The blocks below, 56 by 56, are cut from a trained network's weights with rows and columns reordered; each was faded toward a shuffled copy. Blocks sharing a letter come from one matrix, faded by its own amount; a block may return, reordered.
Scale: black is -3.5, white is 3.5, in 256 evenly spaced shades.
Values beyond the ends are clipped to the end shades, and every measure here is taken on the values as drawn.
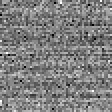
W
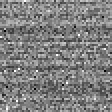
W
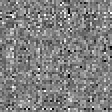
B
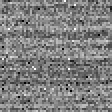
W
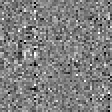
B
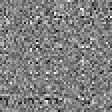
B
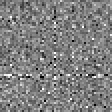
B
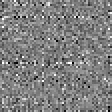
B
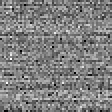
W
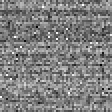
W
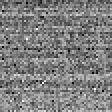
W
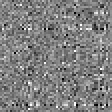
B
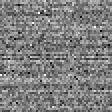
W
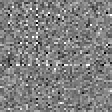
B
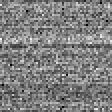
W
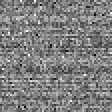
W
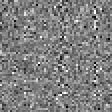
B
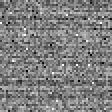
W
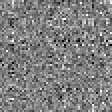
B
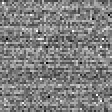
W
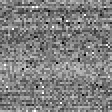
W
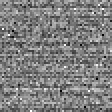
W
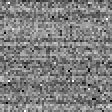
W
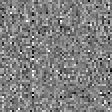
B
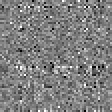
B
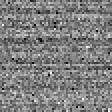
W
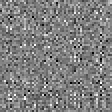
B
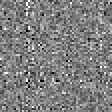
B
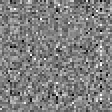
B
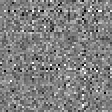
B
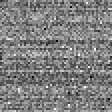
W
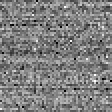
W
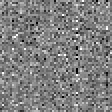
B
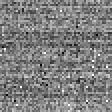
W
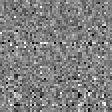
B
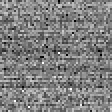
W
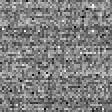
W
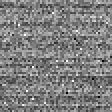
W
